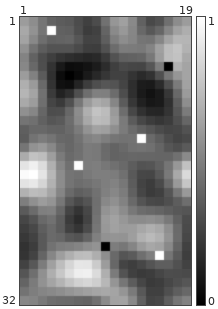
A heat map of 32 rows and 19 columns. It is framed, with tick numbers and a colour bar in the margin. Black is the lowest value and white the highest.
Lone odd cells: 6, 4 higher and 2 lower than their neighbours. Mirror symmetry: none. Odd rows or columns: none. Ninth with the highest average: middle left. Grain: blotchy.
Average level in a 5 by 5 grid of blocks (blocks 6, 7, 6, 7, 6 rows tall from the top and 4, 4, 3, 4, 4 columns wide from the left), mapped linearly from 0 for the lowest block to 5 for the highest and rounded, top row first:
20124 / 21301 / 53222 / 21332 / 25411
